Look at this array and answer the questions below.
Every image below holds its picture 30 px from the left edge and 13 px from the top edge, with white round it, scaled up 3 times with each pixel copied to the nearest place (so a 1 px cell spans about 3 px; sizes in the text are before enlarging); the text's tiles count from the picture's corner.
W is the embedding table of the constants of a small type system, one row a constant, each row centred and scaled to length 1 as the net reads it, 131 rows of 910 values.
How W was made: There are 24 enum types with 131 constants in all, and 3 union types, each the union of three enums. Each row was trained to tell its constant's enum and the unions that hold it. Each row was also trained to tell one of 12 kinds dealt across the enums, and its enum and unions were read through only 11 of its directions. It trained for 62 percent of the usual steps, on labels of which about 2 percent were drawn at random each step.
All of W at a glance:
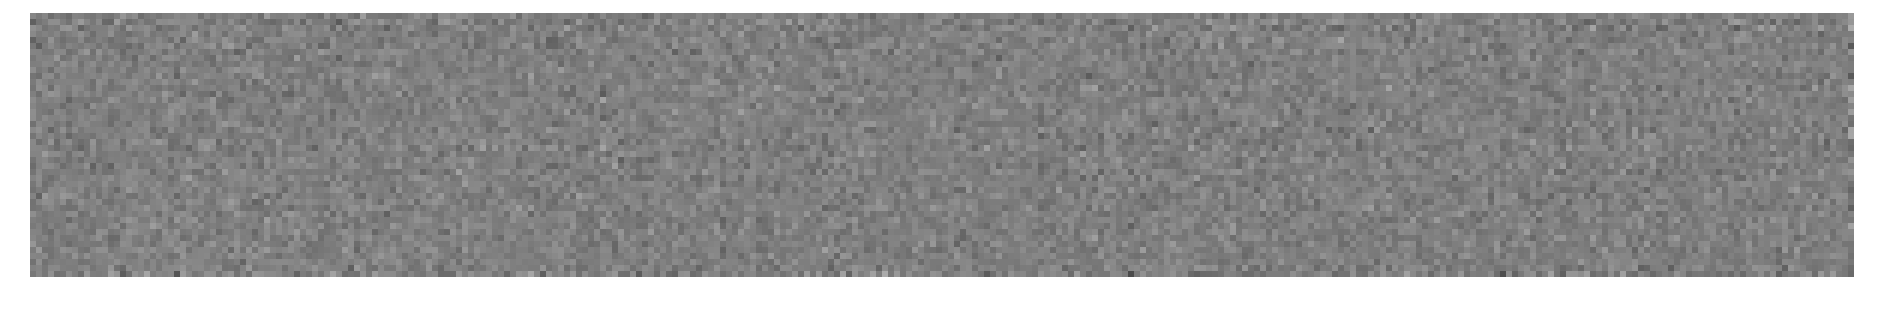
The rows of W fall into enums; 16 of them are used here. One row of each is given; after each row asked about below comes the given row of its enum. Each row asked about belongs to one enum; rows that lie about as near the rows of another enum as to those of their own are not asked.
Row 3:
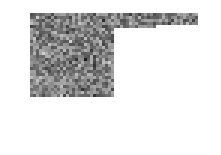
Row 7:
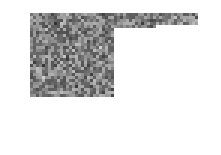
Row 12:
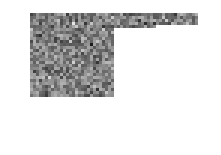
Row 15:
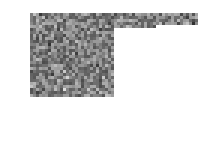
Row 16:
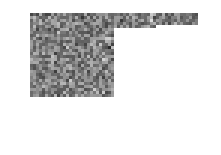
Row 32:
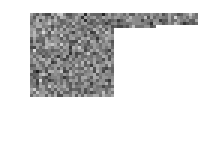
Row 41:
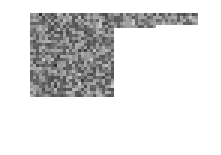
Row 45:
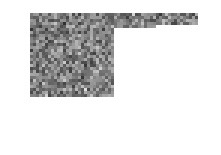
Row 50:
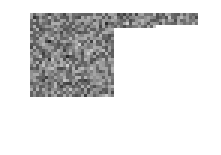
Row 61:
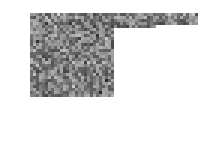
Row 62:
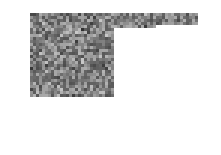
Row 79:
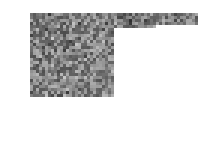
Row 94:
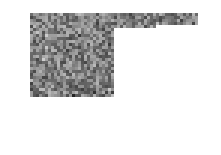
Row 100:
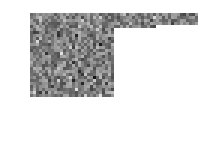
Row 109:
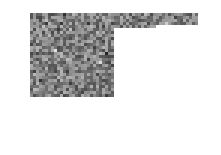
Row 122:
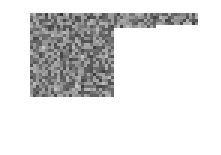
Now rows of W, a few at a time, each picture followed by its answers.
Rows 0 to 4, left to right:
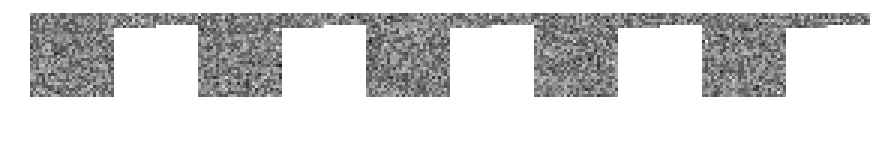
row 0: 50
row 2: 94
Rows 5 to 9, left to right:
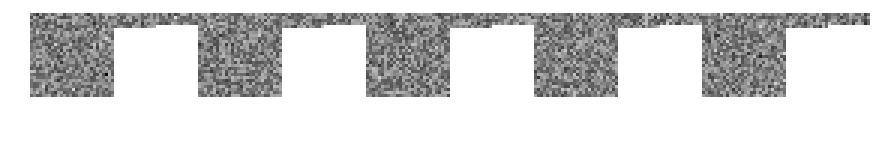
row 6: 15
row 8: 7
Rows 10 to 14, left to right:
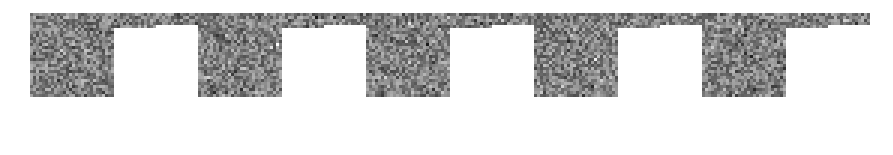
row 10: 109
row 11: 16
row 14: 16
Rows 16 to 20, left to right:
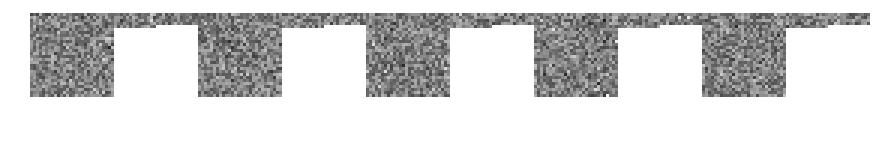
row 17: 16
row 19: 122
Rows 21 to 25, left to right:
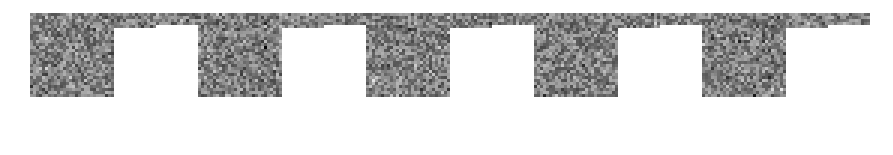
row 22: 109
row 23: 3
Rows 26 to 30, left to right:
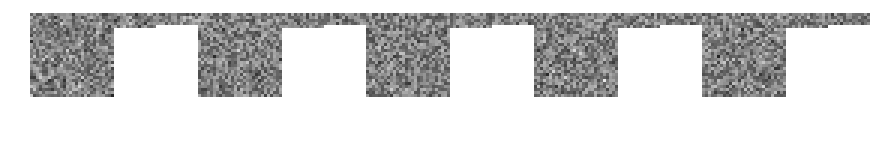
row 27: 7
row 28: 122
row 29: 100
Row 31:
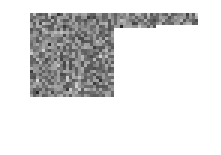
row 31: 122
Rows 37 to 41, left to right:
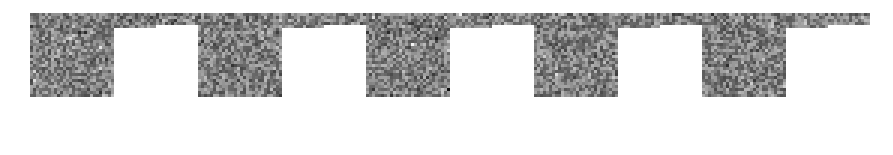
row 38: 109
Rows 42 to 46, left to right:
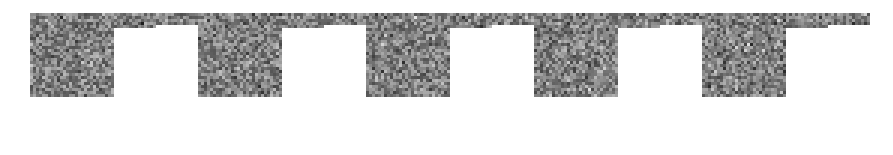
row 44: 41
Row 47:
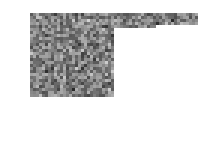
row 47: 94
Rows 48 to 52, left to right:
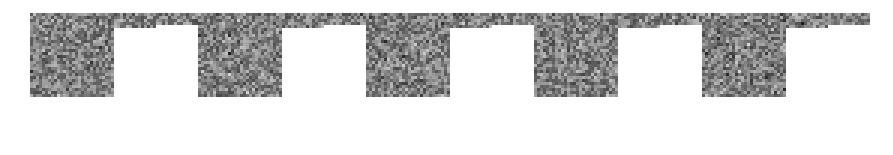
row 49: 41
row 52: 100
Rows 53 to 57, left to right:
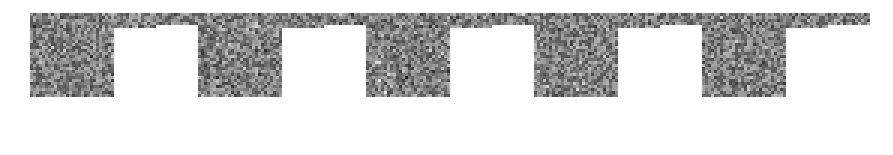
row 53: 50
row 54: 100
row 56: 16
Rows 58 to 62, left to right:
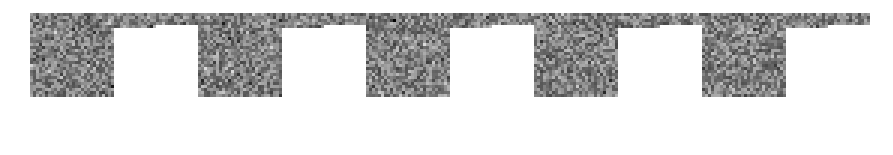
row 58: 122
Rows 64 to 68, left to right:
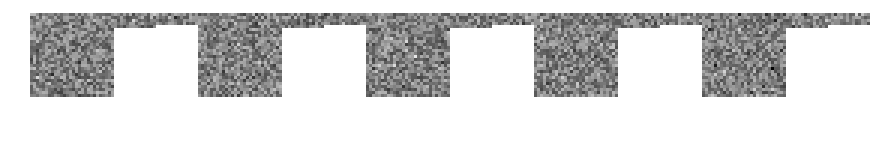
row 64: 15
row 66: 62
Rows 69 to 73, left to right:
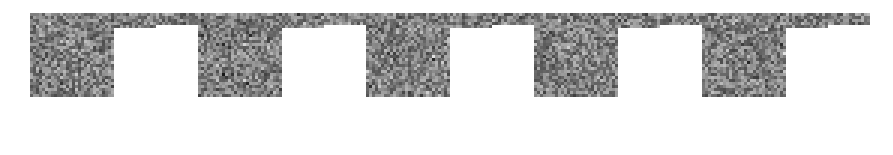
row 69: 100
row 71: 45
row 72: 15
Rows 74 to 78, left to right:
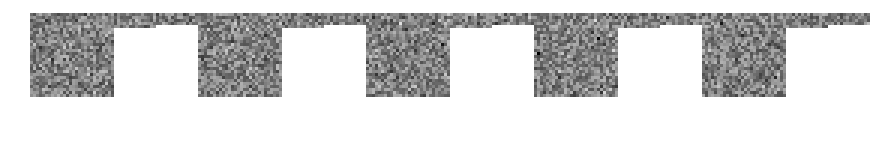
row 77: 45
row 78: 62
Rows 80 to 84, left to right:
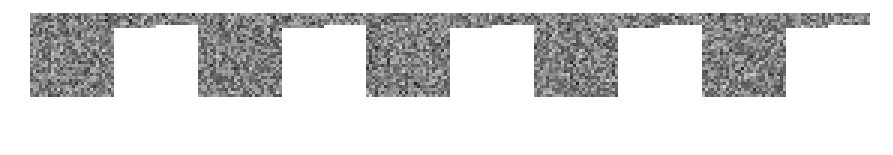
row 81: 62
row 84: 122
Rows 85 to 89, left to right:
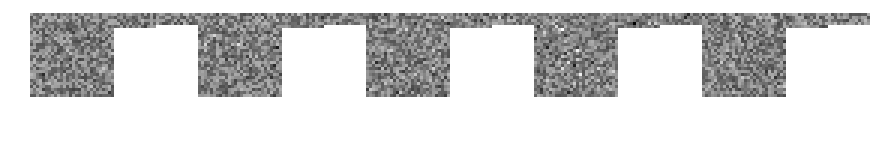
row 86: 45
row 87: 16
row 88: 100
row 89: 62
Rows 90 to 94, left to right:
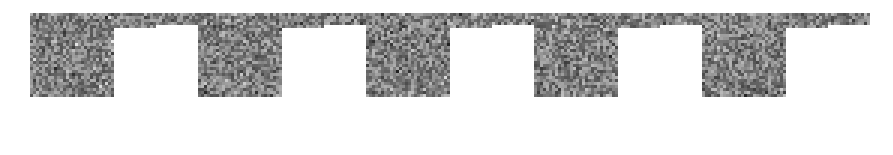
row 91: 3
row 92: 94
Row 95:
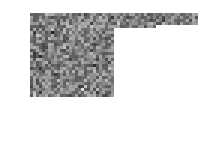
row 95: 45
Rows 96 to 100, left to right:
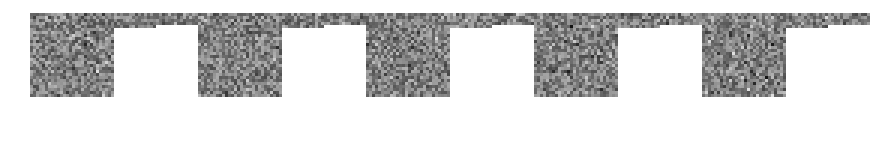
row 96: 3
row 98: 50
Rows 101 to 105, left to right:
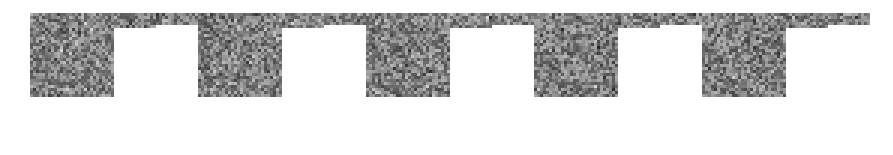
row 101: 7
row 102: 50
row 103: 50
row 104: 15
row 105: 15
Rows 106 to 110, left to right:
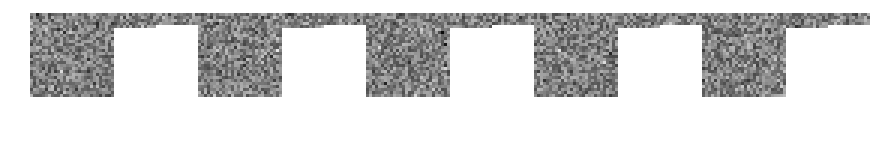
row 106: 109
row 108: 45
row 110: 45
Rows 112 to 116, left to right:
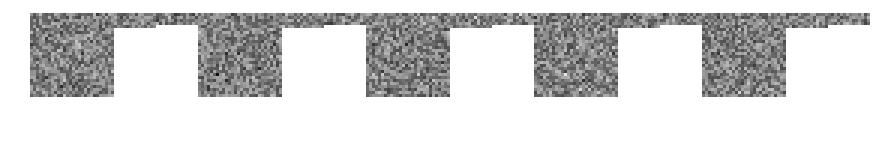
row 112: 50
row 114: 62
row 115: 41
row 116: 50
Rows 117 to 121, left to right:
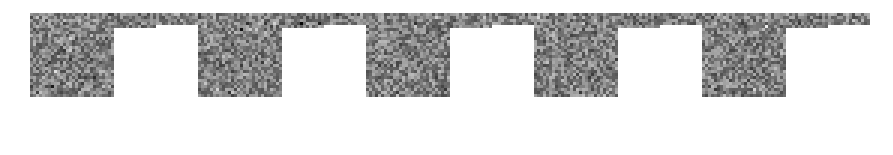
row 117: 100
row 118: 7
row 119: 122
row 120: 7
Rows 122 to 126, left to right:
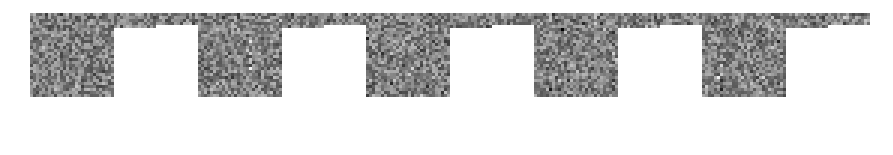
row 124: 100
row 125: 7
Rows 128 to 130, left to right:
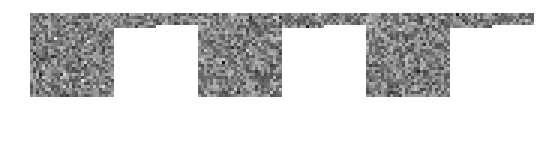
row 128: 45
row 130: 15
